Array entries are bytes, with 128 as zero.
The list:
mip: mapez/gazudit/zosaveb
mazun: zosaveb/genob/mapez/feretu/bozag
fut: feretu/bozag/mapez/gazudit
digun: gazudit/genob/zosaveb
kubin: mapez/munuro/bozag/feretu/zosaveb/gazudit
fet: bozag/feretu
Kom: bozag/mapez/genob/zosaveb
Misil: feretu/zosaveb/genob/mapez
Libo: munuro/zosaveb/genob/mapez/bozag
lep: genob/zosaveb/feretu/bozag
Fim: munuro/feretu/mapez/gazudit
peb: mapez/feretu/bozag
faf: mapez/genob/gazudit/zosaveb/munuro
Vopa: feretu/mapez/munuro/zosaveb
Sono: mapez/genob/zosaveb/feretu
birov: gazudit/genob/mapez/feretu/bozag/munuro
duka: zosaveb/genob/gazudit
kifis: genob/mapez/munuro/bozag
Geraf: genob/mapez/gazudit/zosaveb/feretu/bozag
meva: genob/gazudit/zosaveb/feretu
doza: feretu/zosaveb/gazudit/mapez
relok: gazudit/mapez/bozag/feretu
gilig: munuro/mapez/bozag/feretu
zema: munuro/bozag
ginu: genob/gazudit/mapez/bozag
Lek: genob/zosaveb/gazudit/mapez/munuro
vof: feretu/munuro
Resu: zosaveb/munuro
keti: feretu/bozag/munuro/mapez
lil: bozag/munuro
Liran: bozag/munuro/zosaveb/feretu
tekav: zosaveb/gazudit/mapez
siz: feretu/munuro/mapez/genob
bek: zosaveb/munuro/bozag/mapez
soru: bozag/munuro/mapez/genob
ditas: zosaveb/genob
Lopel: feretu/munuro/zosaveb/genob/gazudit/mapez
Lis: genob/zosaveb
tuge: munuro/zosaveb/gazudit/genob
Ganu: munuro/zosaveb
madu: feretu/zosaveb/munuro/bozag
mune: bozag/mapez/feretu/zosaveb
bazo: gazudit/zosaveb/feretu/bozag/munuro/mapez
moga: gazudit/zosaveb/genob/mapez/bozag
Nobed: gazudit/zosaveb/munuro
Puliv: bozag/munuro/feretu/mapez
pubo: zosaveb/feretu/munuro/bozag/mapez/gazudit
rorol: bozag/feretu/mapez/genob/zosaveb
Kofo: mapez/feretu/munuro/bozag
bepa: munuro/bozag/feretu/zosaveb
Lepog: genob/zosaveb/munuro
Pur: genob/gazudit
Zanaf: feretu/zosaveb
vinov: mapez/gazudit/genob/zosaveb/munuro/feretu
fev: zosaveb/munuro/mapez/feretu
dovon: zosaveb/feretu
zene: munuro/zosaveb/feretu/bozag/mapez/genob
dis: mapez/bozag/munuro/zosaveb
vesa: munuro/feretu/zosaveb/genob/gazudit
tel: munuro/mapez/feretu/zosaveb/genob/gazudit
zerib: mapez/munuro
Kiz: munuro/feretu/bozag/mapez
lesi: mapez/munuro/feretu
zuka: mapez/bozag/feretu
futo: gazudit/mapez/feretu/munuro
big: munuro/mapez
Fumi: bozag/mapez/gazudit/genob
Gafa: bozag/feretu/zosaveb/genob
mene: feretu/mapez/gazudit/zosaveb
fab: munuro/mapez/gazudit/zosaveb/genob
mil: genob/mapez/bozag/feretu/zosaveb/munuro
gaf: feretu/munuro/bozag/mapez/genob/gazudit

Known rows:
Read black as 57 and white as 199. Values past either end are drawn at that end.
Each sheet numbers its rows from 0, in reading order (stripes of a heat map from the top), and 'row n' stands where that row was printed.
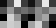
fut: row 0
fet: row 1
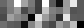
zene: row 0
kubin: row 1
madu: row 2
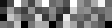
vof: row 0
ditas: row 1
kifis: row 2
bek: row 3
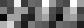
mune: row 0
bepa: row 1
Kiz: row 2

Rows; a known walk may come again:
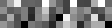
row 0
bek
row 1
bepa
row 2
Kofo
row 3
ditas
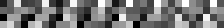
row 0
rorol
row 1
mune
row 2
gaf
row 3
Kiz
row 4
Vopa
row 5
gilig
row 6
Lis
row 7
Sono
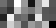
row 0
kifis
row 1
madu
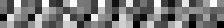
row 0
kubin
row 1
dis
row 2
lep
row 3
lesi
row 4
fut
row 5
soru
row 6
fet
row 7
Resu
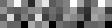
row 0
fev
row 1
pubo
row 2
zene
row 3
vesa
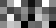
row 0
mazun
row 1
vof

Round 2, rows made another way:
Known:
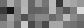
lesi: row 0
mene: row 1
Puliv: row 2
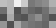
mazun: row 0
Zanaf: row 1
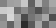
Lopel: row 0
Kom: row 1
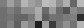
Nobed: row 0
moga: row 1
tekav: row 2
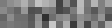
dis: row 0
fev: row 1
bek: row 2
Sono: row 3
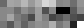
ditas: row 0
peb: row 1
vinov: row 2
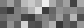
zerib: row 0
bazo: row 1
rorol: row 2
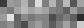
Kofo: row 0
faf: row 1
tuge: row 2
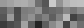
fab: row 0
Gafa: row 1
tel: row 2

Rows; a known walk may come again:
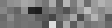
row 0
dis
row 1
Lepog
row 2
Kom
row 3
vof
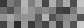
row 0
pubo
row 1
rorol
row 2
Vopa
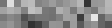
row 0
faf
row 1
gilig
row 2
ginu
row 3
Kofo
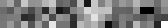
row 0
tekav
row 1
fut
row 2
madu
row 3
gaf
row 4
mip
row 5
vinov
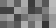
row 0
kifis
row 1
bek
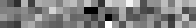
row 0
bepa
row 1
Puliv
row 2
big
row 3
Lek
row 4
mazun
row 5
mune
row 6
zene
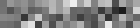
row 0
digun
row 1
vesa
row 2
birov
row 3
lep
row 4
Fim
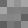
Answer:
dovon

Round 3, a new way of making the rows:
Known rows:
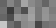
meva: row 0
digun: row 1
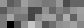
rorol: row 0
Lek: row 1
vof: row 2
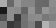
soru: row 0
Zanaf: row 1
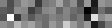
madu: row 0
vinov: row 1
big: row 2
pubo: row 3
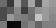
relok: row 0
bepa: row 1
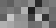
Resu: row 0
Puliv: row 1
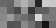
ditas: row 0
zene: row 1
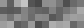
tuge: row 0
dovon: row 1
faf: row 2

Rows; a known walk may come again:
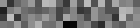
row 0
Puliv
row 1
tuge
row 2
relok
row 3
gilig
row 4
dis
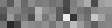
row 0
zuka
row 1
lil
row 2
madu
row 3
bepa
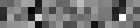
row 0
Liran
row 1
pubo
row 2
ditas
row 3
Kom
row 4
bazo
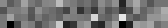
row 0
rorol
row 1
fet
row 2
ginu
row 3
moga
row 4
mazun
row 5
faf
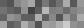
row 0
dovon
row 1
Vopa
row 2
Lepog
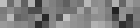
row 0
zema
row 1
siz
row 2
Resu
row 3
Ganu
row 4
soru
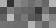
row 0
Kiz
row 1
meva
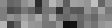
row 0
duka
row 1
vesa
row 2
Fumi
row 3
Lis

